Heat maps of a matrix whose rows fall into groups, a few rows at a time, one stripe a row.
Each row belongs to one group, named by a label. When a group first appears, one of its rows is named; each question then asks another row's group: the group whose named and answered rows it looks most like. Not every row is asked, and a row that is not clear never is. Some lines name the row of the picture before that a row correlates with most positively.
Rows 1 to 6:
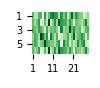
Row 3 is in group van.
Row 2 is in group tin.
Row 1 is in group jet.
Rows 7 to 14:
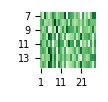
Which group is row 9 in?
tin
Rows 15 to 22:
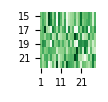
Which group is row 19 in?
jet
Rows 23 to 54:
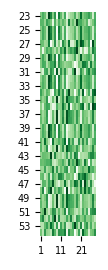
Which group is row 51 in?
jet
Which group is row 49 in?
tin
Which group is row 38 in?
tin
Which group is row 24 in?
van
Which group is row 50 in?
tin
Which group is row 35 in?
tin
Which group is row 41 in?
jet
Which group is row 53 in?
van
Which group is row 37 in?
tin
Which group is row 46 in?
jet
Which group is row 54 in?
jet
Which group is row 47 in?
van
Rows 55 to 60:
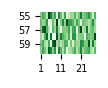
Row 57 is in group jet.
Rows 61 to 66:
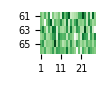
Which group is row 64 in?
jet
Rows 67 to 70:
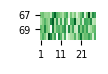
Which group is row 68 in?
van
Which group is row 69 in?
jet
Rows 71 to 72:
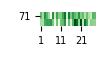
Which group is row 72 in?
van
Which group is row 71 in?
jet
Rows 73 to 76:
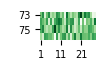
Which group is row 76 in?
van
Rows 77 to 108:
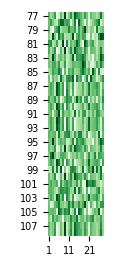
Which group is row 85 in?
van
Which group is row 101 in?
jet
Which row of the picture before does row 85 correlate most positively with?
76
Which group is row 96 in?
tin
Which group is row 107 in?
tin
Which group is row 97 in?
jet
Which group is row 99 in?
van
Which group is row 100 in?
tin
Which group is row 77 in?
tin
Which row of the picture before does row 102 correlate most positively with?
75
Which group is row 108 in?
tin
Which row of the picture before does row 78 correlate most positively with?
75
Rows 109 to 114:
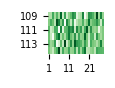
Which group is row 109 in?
van
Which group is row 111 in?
jet
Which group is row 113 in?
tin
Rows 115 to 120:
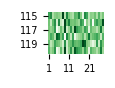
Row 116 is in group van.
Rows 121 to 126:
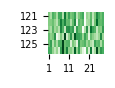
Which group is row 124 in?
tin
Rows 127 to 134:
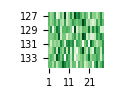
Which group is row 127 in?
tin
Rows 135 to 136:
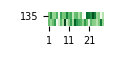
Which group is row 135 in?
jet
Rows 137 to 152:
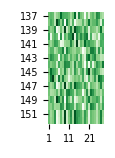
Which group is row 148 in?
jet
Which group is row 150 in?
jet
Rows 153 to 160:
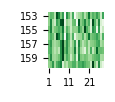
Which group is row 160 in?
van
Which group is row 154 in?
van
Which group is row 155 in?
van
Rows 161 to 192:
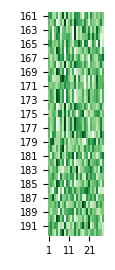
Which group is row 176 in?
tin
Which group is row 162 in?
tin
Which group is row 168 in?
tin
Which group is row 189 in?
jet
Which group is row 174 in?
tin
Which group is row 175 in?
van
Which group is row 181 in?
jet
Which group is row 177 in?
tin
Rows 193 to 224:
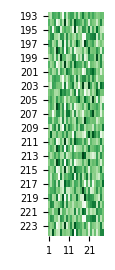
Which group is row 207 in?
jet
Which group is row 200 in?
tin
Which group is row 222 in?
jet
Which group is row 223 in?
tin
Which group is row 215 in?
tin
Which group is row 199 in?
van
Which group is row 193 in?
van
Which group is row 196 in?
jet
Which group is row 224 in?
jet
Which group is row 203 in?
van
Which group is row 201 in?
jet
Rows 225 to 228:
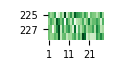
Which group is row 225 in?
tin
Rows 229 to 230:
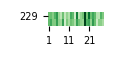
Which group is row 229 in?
van
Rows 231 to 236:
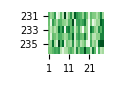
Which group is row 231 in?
tin
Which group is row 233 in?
jet
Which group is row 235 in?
jet
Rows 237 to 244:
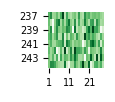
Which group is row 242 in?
tin
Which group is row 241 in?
jet
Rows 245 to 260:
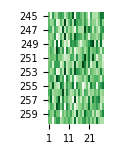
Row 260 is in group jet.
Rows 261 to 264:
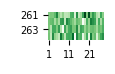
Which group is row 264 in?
jet
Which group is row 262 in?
jet
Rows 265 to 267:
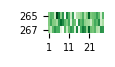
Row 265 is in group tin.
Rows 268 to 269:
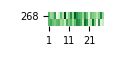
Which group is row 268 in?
tin
